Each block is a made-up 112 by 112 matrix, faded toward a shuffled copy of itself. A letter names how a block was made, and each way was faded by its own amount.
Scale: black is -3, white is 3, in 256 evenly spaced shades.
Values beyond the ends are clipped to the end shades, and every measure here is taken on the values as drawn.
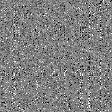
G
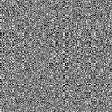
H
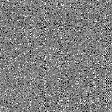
G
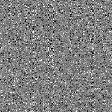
G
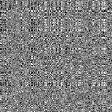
H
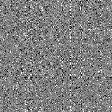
G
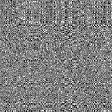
H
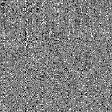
G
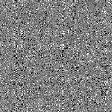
G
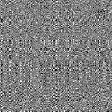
H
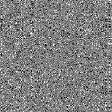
G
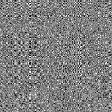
H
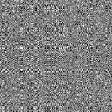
H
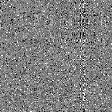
G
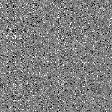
G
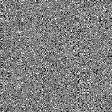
G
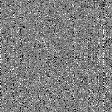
G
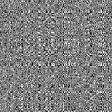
H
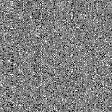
G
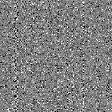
G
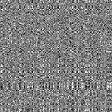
H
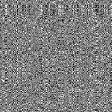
H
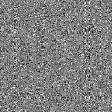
G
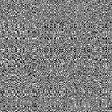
H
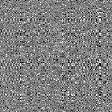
H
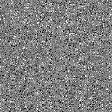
G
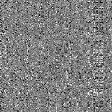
G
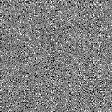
G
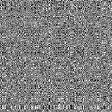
H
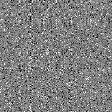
G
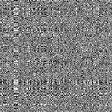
H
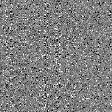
G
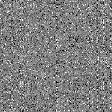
G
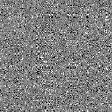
G
